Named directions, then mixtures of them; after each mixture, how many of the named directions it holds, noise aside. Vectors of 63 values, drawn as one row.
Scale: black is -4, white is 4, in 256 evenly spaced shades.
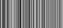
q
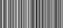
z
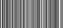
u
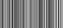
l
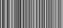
two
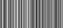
one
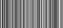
one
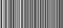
three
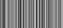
three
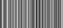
one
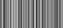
three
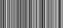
three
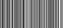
two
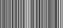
three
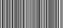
two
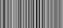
two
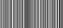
three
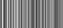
two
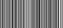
three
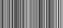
one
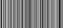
one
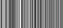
one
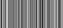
three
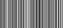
two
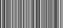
three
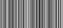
two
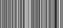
two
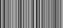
three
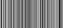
one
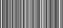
one
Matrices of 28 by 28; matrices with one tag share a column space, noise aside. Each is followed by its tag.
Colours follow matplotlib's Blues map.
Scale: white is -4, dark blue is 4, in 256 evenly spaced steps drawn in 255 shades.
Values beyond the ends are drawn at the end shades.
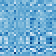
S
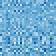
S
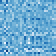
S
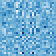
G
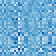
S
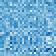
S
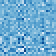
S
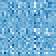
G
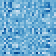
G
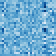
G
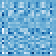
G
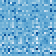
S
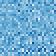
S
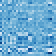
S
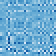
S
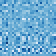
S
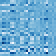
S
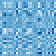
G
